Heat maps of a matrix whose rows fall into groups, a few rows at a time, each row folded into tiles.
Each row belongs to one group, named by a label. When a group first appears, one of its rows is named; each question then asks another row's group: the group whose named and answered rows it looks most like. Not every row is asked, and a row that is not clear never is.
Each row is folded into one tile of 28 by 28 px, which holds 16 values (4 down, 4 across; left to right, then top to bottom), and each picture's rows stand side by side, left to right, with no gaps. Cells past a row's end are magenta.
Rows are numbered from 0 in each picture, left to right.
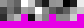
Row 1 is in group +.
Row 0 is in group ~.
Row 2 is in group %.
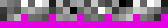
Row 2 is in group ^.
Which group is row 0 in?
~
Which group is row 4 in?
%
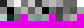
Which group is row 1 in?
^
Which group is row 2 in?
~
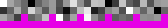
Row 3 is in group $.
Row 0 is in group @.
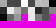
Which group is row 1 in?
$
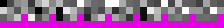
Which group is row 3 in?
~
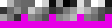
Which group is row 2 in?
%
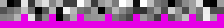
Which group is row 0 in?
%
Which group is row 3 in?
^
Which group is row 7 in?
+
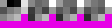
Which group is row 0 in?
%
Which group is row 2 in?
~
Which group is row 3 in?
~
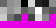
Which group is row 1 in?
+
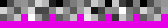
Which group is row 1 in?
$
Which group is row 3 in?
$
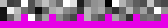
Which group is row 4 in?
@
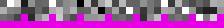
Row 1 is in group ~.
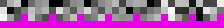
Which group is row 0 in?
$
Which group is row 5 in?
%
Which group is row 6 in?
$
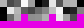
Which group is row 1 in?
%
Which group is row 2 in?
$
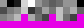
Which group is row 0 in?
%
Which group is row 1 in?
@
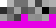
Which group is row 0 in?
@
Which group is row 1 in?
^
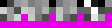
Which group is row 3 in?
+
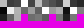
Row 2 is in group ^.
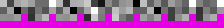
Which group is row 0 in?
^
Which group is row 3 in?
+
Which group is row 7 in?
~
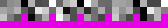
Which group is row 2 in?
$
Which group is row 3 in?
@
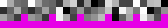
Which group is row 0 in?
@
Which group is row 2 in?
$
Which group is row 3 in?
%
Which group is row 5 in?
$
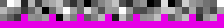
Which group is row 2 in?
+
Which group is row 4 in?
+
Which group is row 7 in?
~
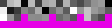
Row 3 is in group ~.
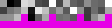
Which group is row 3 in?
~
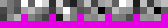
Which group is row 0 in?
~
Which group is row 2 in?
+
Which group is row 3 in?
^
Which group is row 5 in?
^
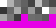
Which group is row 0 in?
@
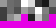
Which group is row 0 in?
~
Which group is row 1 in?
+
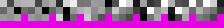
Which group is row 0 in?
^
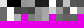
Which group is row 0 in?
+
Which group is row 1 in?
%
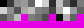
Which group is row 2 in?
+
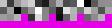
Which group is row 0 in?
^
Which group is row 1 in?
+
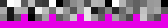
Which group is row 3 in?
$
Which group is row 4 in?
@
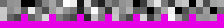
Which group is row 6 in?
$
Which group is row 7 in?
^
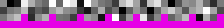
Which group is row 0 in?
%
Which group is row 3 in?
@
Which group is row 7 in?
+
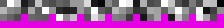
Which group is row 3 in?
+
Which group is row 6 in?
+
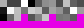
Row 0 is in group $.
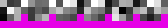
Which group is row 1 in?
~
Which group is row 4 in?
$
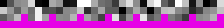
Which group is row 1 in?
+
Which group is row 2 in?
%
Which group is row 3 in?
@
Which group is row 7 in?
%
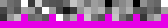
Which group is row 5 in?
~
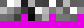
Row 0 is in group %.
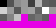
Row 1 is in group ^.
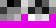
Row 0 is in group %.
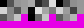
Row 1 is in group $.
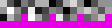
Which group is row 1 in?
$
